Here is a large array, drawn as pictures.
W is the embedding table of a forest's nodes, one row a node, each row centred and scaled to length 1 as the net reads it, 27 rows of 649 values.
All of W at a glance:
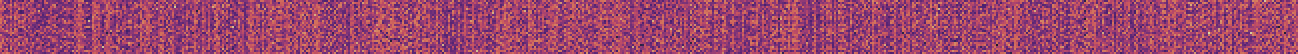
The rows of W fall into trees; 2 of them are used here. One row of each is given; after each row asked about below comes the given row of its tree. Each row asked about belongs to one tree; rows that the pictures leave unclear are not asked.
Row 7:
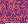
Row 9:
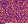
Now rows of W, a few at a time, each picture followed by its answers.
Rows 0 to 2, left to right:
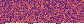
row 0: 9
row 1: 7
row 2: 9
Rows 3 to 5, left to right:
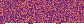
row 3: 9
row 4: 7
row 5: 9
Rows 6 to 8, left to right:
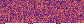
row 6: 9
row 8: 9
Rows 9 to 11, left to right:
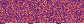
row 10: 7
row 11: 7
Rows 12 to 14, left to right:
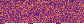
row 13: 7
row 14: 9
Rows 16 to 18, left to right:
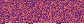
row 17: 9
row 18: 7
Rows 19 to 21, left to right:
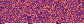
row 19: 9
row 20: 9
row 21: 7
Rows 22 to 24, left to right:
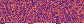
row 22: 7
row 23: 9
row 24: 9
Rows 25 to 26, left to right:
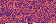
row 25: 7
